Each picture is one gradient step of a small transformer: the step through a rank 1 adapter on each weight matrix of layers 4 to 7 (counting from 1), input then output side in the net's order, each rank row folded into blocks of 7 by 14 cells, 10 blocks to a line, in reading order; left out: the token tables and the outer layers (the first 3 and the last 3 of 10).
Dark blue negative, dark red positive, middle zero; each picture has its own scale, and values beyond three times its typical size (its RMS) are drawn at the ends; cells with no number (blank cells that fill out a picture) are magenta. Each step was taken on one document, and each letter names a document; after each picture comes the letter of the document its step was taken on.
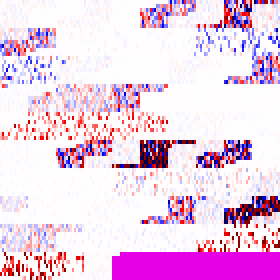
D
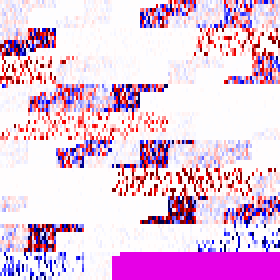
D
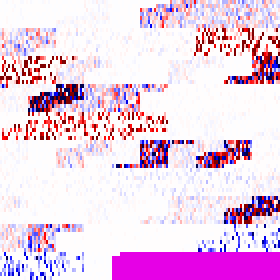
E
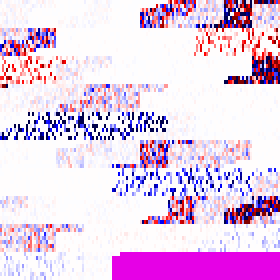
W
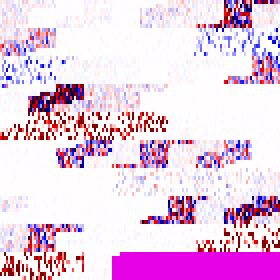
D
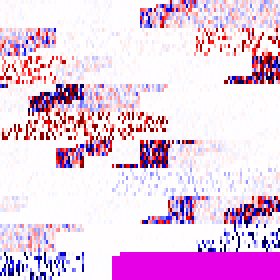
E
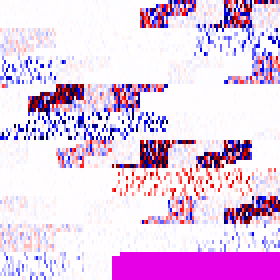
D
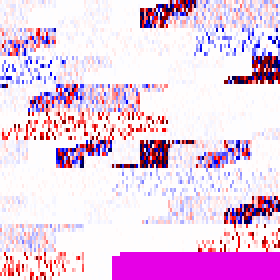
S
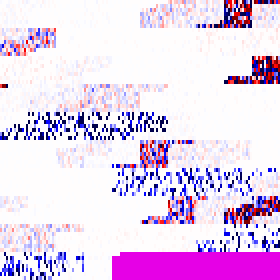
W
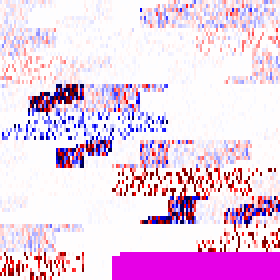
S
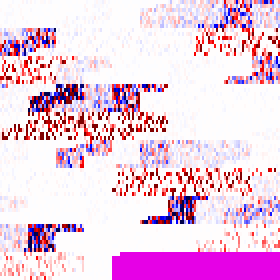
E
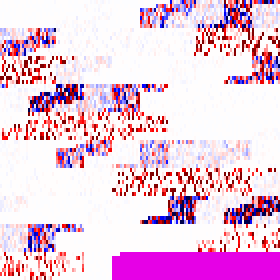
E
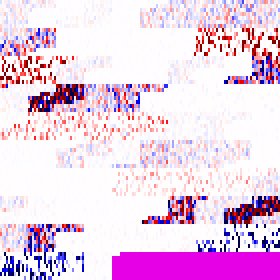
W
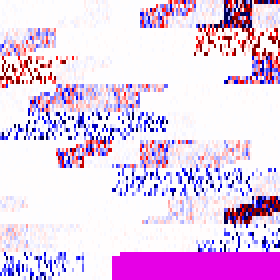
W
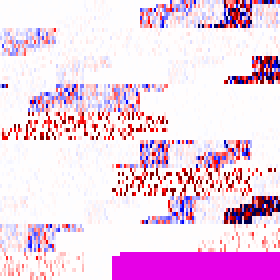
E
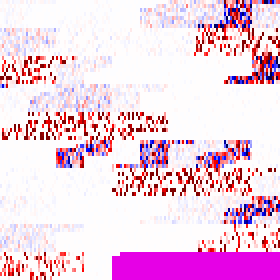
E
